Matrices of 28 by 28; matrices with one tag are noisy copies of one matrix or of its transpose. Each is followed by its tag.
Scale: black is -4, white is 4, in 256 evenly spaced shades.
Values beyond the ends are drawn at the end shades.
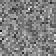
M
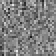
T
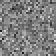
M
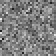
M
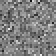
M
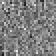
T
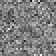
M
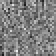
T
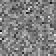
M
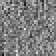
T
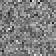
M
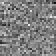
T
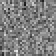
T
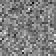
M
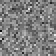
M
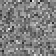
M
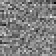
T
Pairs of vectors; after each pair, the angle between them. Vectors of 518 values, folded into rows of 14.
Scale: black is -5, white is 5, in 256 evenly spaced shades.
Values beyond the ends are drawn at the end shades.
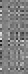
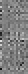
nearly opposite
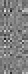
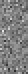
partly opposed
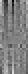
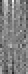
nearly opposite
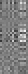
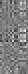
nearly parallel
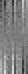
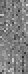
partly aligned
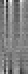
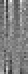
nearly parallel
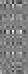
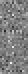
partly aligned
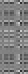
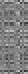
nearly parallel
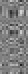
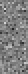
orthogonal
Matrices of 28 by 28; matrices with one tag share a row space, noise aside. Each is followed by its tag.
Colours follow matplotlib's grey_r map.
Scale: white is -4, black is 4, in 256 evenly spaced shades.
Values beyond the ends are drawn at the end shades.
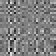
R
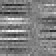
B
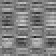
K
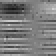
B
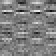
K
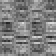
K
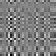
R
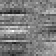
B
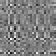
R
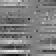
B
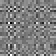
R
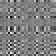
R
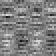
K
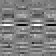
K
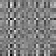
R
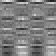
K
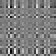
R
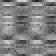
K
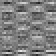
K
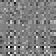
R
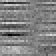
B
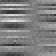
B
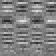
K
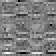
K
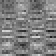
K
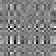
R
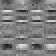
K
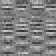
K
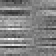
B
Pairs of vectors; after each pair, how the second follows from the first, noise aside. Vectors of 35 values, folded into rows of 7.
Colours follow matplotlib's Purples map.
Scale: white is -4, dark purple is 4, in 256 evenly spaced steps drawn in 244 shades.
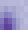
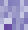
sign-scrambled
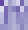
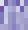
negated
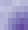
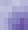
copied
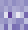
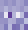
copied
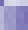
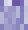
sign-scrambled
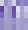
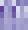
copied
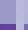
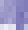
negated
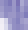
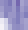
copied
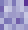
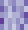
shuffled
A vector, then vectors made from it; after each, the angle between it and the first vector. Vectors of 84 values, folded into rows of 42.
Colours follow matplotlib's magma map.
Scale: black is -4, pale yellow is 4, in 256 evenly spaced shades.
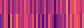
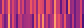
nearly opposite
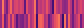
partly opposed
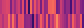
partly opposed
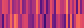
partly aligned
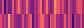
partly opposed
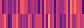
partly aligned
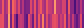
nearly opposite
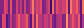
partly aligned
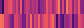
orthogonal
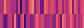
orthogonal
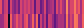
nearly parallel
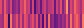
nearly parallel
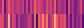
nearly opposite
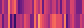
partly opposed
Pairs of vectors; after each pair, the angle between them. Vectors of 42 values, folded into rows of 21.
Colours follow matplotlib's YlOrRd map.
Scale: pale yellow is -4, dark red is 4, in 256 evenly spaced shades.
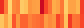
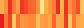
nearly opposite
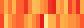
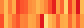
nearly parallel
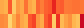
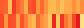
nearly opposite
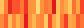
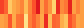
nearly opposite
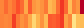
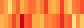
partly aligned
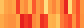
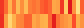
partly opposed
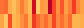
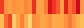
partly aligned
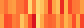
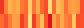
orthogonal
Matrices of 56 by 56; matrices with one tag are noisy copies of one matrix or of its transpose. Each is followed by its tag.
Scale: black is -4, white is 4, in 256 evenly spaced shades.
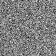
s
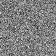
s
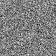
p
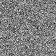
s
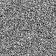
p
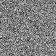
s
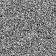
p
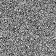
s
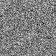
p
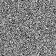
s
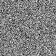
s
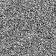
p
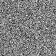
s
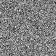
s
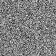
s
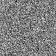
p
